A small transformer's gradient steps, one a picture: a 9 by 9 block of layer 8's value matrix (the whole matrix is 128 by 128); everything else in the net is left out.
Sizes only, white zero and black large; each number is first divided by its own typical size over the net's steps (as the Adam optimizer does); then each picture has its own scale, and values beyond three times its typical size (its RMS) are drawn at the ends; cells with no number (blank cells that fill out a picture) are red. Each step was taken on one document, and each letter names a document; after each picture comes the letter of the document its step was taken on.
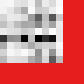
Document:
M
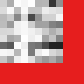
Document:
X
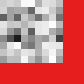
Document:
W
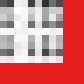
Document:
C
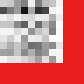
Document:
M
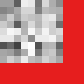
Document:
W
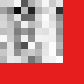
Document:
W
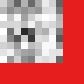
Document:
W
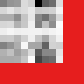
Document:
M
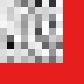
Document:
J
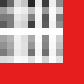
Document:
C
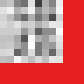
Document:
M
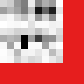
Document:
M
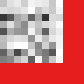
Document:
X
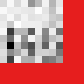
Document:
J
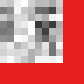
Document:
X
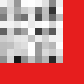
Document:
X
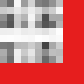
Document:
C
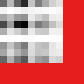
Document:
C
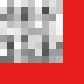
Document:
J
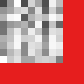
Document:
C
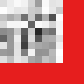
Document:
M
